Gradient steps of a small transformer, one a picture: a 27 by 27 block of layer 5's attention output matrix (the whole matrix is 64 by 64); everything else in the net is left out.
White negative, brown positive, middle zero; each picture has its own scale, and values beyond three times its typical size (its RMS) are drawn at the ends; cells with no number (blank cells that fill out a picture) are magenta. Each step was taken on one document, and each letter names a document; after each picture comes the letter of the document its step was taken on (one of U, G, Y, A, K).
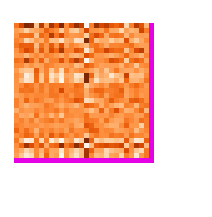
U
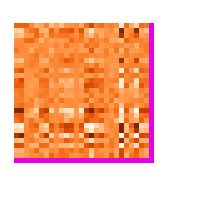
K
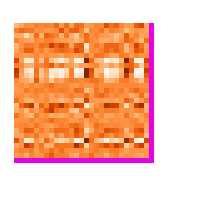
U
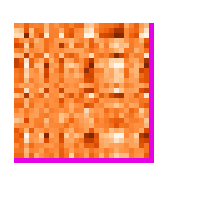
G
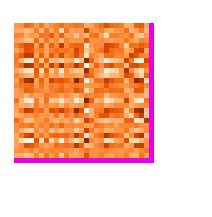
U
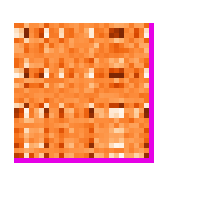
G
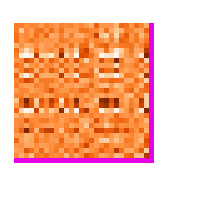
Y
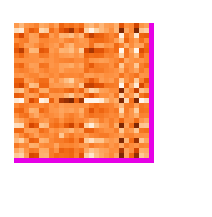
K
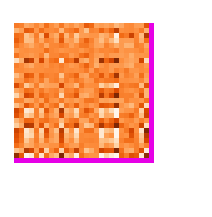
Y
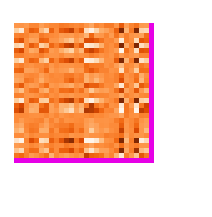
K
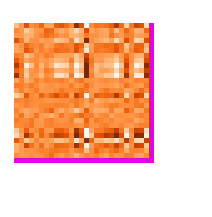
U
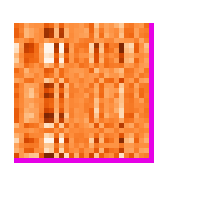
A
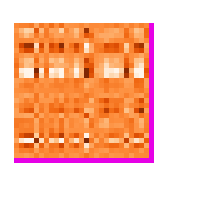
U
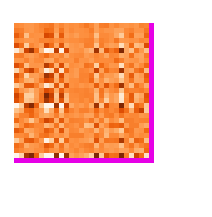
A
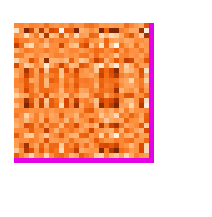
Y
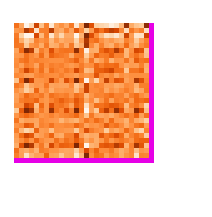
U
